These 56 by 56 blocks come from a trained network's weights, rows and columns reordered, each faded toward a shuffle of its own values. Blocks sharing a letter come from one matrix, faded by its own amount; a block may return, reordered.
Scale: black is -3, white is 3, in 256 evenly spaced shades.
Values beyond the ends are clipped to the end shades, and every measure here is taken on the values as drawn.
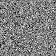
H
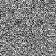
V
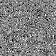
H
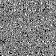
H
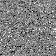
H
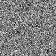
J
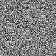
V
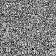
J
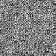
V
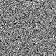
J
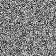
J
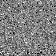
H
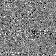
H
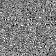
H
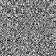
V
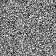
J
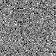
H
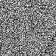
J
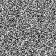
J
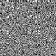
V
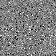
H
